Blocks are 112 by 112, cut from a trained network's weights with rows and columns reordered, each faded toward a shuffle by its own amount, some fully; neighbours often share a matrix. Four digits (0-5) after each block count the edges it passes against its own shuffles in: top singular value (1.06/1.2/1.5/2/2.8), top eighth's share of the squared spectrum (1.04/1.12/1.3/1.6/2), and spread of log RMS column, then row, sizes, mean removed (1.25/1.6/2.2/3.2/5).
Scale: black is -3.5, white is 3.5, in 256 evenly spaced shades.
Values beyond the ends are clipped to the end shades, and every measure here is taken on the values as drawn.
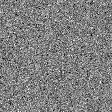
0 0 0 0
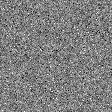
0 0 0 0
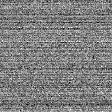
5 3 2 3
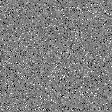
3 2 0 2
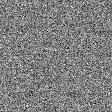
0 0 0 0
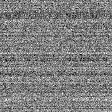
4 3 1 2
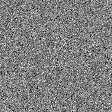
2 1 0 0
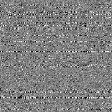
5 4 1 4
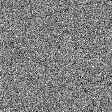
0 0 0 0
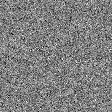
0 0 0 0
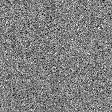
1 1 0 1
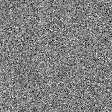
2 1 0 1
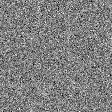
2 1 0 0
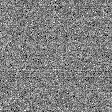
2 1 0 0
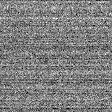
4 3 2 2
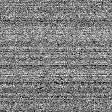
4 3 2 2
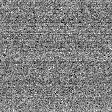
3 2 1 1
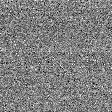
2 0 0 0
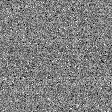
1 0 0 0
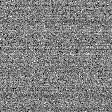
3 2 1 0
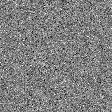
1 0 0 0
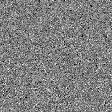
2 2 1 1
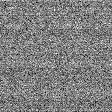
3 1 0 0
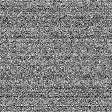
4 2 1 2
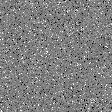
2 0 0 0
